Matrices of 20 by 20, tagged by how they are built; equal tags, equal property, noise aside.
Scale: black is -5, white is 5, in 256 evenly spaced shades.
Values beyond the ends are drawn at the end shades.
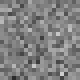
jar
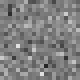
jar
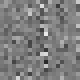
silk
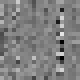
silk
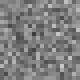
jar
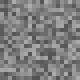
jar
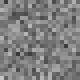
jar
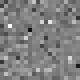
jar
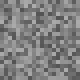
jar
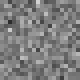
jar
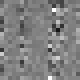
silk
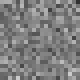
jar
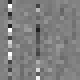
silk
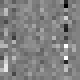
silk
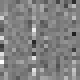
silk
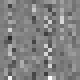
silk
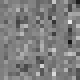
silk
